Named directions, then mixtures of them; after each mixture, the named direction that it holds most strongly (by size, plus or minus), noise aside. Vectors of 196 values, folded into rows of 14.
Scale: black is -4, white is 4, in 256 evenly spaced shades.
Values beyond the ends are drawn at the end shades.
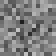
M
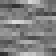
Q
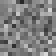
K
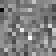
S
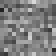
S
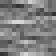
Q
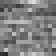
Q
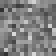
S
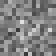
M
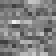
Q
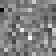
S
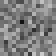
M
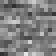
Q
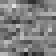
Q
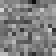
S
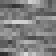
Q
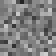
K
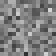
M
